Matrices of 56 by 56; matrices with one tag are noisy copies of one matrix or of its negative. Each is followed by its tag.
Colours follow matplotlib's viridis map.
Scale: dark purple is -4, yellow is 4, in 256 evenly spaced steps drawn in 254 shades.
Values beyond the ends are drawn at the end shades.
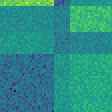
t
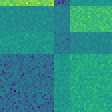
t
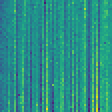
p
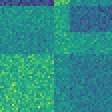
t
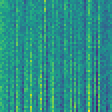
p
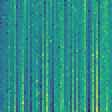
p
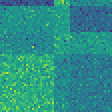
t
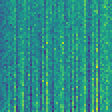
p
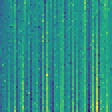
p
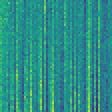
p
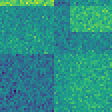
t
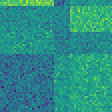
t
